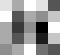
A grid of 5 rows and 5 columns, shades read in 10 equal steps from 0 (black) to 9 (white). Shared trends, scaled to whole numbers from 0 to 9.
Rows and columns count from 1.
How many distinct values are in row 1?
4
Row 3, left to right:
6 2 5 0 9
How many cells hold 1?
1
